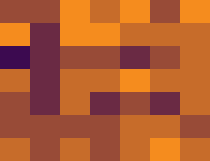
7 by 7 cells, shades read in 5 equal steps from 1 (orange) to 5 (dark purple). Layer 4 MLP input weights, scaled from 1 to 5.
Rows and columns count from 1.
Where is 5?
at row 3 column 1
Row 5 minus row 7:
1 1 0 1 1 3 0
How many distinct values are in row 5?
3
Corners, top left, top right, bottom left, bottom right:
3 1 2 2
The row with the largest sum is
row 3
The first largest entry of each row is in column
1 2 1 2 2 1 2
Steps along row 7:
up down up down down up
